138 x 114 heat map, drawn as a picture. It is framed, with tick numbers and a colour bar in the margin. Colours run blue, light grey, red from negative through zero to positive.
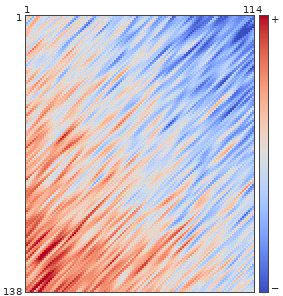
The bottom left is the ninth with the highest average. The histogram is bell-shaped. No single row or column stands out from its neighbours. The ninth with the lowest average is the top right. The field climbs toward the bottom left. The grain runs diagonally up to the right. On average the colour sits 50% of the way up the scale.
